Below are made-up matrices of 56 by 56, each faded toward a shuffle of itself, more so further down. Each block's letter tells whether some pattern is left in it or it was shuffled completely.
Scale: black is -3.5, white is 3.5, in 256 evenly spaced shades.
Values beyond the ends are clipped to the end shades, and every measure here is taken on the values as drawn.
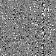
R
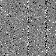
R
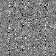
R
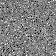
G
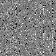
R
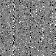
R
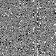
R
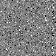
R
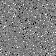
G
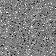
G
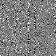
R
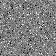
G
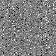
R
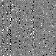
R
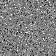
G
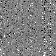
R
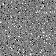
G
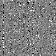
R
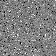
G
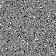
G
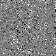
R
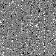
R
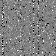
R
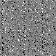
R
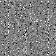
R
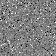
G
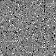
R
